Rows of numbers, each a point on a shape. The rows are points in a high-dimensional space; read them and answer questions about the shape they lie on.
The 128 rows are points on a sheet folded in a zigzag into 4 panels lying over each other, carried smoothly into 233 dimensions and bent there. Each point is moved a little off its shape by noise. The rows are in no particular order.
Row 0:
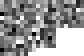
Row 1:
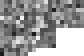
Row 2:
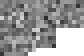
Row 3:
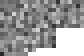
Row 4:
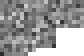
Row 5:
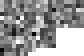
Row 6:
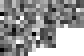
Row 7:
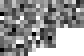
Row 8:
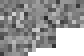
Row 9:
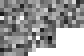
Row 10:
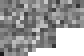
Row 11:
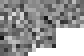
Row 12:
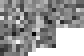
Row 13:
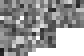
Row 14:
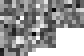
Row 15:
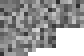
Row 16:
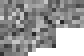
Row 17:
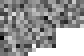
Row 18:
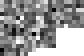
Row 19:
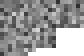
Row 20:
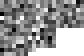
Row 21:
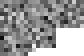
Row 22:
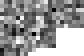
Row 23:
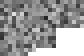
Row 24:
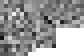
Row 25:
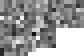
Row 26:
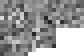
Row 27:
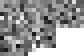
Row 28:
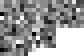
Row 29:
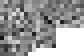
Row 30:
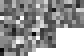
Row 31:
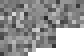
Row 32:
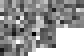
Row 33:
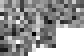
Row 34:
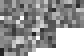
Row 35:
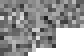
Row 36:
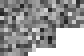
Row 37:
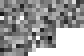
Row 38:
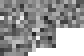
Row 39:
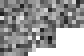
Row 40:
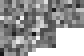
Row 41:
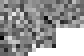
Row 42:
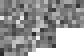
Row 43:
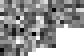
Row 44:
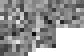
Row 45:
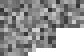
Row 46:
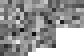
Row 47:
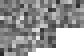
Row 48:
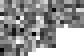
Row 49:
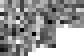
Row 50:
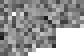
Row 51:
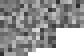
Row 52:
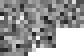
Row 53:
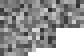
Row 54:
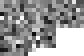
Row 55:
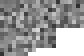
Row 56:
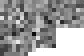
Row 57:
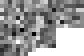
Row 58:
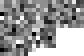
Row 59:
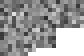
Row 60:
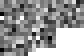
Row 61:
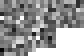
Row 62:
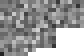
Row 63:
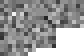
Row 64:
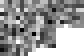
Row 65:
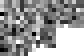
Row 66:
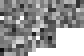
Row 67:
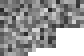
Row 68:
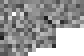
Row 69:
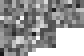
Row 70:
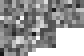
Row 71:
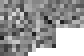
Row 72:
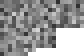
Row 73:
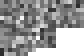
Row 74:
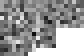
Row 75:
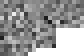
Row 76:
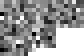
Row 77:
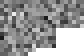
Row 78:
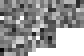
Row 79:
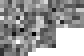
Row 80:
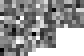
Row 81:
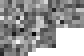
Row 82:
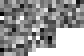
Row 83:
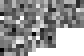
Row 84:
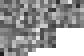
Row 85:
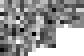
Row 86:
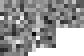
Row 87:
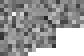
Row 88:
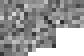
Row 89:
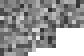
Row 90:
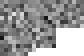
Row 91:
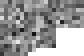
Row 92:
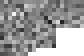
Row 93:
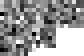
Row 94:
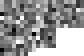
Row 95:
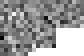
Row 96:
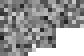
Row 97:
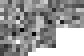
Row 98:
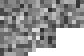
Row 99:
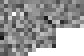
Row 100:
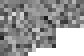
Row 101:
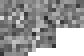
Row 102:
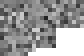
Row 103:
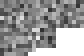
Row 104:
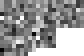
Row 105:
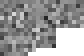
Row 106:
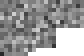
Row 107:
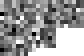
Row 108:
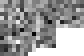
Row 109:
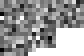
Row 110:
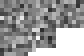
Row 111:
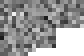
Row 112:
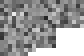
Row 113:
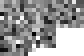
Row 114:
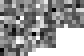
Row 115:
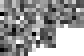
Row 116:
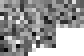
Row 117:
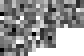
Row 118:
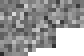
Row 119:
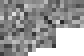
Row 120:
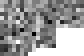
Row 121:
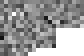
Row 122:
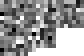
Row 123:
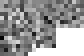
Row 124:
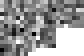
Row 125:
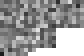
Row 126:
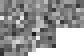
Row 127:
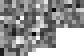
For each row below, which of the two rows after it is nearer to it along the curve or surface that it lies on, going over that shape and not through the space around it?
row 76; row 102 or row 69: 102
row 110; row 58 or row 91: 58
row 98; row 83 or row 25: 83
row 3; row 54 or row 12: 12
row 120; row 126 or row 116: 126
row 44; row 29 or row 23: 29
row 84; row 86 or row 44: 44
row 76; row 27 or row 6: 27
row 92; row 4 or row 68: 4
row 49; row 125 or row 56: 56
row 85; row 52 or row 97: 97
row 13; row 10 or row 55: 55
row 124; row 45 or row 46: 46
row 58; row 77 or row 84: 77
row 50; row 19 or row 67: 19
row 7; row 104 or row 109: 109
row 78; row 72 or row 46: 72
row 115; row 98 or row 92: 98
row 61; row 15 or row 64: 15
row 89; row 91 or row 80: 80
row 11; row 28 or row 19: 19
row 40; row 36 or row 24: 24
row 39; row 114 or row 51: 51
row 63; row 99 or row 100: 99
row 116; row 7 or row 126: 7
